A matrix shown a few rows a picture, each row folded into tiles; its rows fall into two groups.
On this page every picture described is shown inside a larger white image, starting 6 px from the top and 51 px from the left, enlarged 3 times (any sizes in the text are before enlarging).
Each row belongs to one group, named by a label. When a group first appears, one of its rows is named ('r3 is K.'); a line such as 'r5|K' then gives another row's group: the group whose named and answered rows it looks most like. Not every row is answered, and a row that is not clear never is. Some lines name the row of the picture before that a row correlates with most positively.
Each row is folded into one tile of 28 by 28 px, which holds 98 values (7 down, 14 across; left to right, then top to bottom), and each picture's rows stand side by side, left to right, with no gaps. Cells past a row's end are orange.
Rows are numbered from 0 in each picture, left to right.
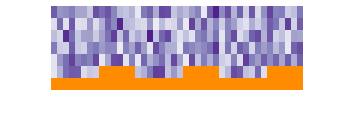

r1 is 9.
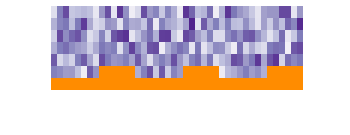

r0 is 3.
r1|3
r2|9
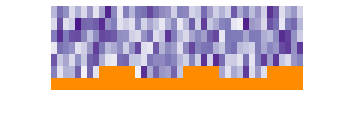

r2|3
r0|3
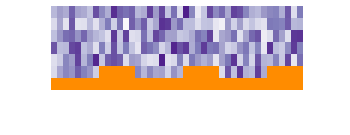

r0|9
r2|9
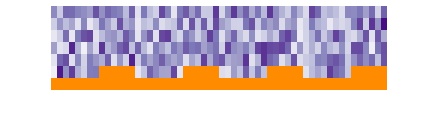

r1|9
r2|3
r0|9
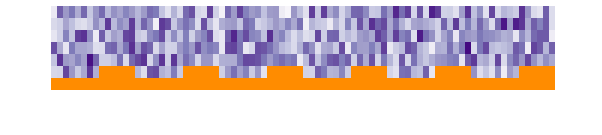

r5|3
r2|3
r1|3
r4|9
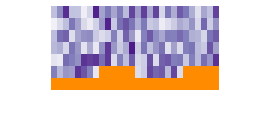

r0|9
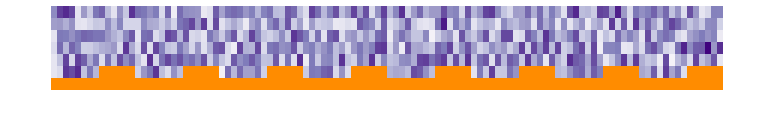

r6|9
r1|9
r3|9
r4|9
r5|9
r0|9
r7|3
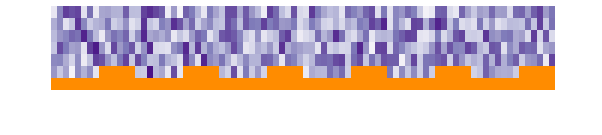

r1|3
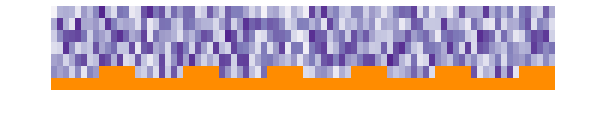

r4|3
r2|3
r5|3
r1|3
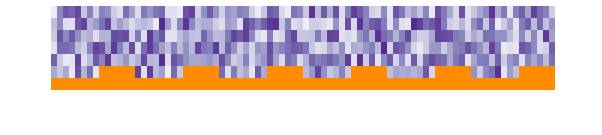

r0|3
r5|9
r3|9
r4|3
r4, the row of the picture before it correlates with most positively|1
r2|3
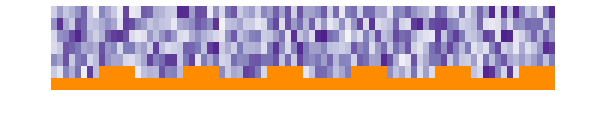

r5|9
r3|9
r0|3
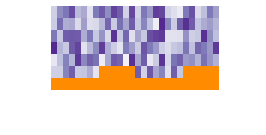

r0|9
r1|3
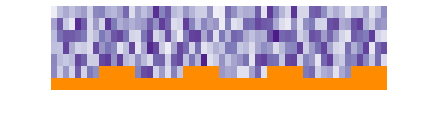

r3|3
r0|3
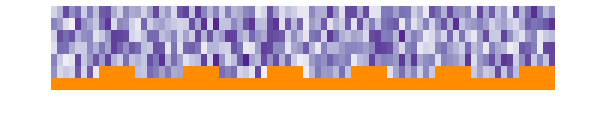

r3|9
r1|9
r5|9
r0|3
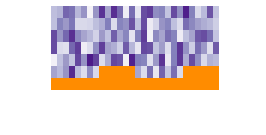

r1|3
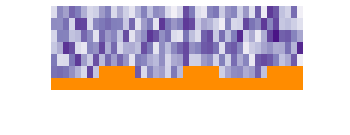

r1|3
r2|3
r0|3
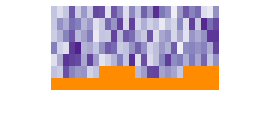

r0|9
